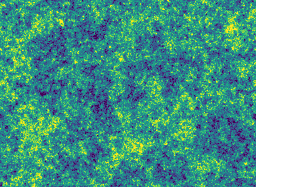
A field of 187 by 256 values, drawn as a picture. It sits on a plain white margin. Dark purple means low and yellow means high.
Mirror symmetry: none. Slope: none. Grain: blotchy. Stripes: none.
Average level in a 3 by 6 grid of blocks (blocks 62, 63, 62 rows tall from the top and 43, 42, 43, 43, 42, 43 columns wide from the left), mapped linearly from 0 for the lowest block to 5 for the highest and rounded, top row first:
412334 | 421232 | 523330
